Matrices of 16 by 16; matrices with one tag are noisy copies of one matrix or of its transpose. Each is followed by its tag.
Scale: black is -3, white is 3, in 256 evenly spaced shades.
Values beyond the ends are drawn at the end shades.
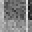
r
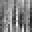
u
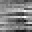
u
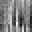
u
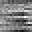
u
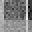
r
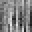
u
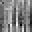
u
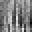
u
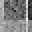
r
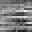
u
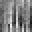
u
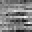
u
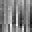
u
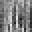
u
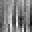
u
